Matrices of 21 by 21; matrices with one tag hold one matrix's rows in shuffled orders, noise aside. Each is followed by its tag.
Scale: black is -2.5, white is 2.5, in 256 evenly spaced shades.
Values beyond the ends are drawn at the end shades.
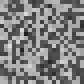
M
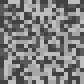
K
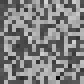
K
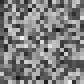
K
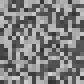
M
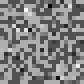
M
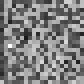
K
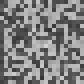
K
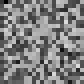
K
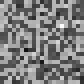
M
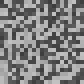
M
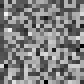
K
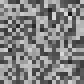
M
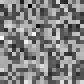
M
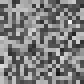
M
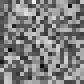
K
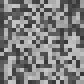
K
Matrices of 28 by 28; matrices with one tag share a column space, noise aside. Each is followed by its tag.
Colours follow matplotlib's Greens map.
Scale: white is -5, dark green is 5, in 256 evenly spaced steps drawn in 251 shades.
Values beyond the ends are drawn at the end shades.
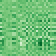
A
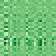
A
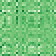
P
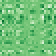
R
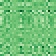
P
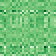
P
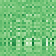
A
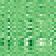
A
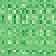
R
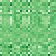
P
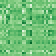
R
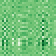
A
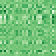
R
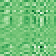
P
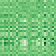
A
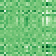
P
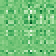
R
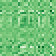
P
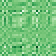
P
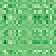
R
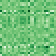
P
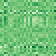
P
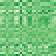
P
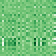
A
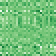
P
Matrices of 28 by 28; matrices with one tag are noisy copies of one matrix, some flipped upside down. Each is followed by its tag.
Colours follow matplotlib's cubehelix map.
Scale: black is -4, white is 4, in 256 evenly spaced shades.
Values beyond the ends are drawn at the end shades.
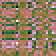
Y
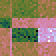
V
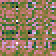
Y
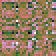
Y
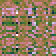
Y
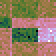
V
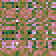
Y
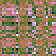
Y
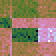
V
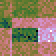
V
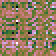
Y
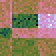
V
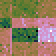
V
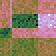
V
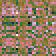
Y
